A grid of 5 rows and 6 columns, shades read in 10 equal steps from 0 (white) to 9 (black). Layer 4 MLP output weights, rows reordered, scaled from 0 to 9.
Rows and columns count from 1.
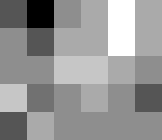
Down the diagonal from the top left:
6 6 2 3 4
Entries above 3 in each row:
3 2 3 4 5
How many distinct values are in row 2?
4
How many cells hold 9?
1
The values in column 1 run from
2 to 6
